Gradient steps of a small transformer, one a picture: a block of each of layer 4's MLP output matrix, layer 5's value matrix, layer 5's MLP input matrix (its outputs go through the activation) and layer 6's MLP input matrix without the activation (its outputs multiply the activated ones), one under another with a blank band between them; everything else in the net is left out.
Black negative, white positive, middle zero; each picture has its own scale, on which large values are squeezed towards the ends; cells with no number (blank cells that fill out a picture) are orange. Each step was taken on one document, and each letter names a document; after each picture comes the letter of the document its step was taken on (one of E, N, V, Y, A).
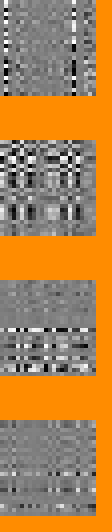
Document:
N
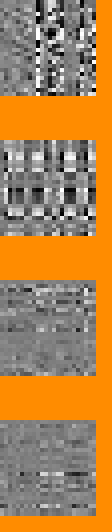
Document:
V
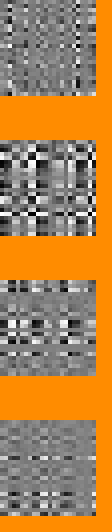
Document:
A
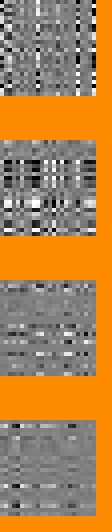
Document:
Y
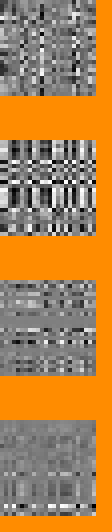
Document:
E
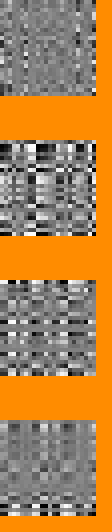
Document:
A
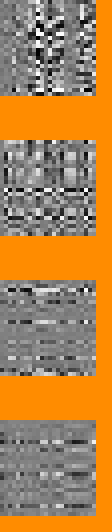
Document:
V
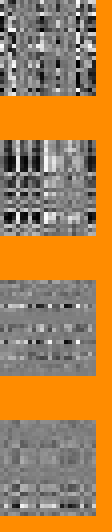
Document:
Y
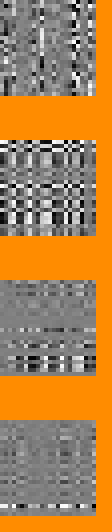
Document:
E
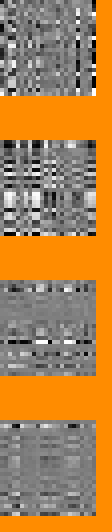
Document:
Y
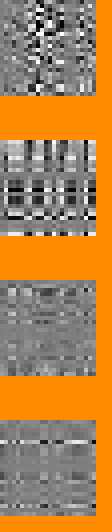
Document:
V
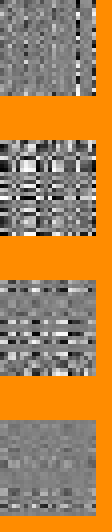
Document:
A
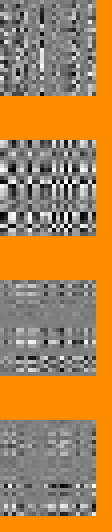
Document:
E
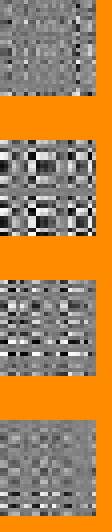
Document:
A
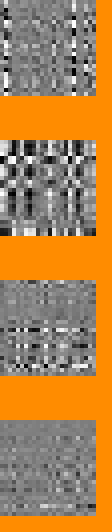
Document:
N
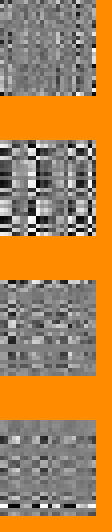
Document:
A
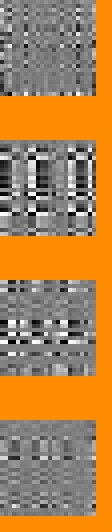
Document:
A
